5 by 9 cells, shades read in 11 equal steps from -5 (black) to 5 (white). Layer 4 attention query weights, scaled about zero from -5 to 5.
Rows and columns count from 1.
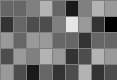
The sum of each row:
-2 -11 -5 0 -14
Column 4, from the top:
2 -2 1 2 -1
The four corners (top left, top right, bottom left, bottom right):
-1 1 1 -2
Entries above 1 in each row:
2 1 0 2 1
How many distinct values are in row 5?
6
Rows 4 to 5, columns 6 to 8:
-3 -2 2 / -2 2 -3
